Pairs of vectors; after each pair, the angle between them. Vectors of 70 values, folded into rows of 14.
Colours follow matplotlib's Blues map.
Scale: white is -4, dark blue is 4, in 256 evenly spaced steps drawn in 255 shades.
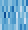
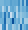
partly aligned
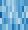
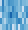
nearly opposite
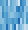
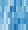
orthogonal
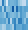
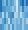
partly opposed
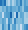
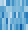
nearly opposite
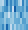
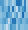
partly opposed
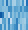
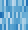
nearly parallel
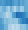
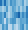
partly aligned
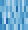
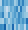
orthogonal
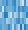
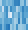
partly aligned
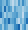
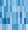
partly aligned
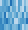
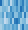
nearly opposite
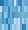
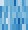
nearly opposite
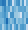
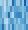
nearly opposite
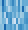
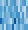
partly opposed
